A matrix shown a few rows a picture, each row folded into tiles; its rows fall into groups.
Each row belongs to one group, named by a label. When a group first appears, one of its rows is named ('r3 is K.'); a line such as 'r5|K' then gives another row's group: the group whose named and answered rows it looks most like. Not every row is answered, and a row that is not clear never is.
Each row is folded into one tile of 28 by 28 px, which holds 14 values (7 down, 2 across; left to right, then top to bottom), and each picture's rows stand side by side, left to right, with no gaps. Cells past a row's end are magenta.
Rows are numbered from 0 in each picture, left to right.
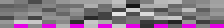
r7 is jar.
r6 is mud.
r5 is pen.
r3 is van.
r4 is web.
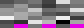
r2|mud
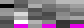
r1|van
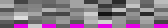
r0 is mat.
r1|web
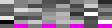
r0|mud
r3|web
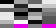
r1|jar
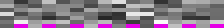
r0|web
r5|web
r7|van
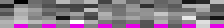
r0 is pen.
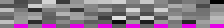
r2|pen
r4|mud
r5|mud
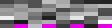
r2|mat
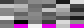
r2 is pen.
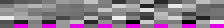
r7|van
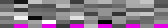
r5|web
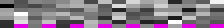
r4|jar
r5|jar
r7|pen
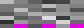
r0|mud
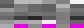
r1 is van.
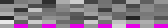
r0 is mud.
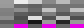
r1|mud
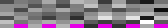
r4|mat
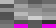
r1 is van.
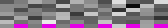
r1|van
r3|web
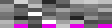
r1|web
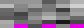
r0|van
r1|mat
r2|jar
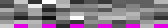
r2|mat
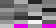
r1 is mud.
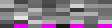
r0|mat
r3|web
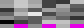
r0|jar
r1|web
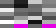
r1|mud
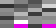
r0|van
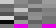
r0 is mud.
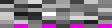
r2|mat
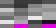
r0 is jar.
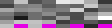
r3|mat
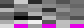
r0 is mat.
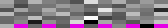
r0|web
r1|mud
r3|mud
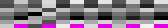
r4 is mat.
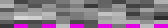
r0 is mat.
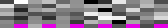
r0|pen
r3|pen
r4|mud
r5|mat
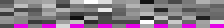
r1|jar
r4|jar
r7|van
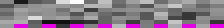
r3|jar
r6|van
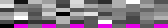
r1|jar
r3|web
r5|mat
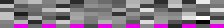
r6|mat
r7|mud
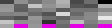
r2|web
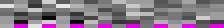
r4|jar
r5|web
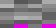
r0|mat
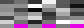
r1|jar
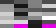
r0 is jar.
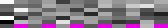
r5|van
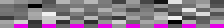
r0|van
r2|mud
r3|mud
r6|mud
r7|web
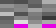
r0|web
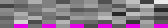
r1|mud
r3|mat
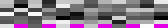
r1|web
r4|mud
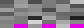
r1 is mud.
